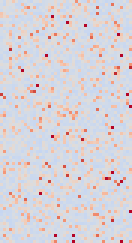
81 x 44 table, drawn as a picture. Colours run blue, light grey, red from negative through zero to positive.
Grain: fine. Average level on the scale: 50%. Histogram: skewed, a long tail of high values. Slope: none. Stripes: none.
